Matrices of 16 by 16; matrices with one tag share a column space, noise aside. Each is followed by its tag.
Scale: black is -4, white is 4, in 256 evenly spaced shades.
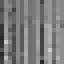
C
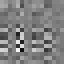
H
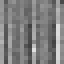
C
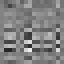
H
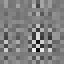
H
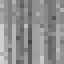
C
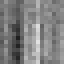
C
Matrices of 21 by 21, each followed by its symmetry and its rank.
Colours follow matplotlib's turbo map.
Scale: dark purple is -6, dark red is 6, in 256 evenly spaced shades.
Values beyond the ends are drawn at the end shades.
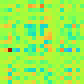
neither, rank three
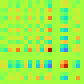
symmetric, rank two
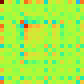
symmetric, rank two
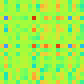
neither, rank two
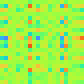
neither, rank two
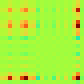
symmetric, rank one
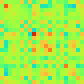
symmetric, rank three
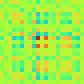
symmetric, rank two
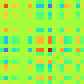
symmetric, rank one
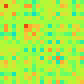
symmetric, rank three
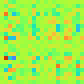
neither, rank three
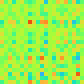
neither, rank two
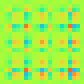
symmetric, rank one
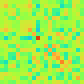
symmetric, rank three
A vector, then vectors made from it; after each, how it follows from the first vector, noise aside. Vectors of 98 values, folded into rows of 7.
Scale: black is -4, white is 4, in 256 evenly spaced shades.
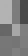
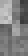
copied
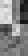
scaled up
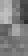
copied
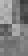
copied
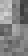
copied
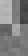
copied
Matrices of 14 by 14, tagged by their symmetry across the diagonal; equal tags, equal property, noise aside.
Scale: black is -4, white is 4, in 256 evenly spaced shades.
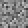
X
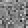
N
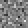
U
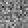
U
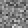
N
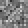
X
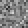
X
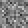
U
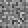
U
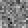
N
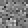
N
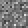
X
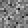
X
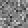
X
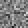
U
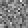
N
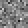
U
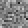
N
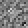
X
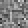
U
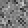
X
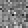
U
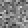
N
